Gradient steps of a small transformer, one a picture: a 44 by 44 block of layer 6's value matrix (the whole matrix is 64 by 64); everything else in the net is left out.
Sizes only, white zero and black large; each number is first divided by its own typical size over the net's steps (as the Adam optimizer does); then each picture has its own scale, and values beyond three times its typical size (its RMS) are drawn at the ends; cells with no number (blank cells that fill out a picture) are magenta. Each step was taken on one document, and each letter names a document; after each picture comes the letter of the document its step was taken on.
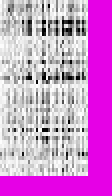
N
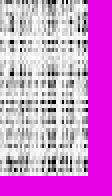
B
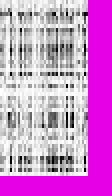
B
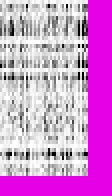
B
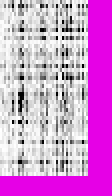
N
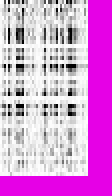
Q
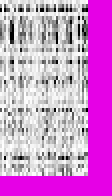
B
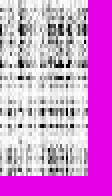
B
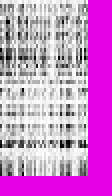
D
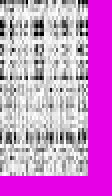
D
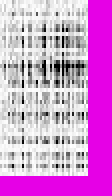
N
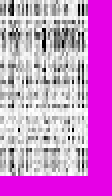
N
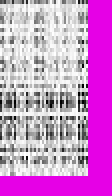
D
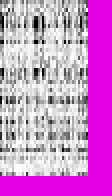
D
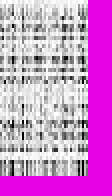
D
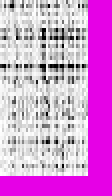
N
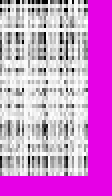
Q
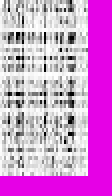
Q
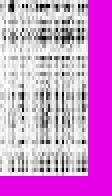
N
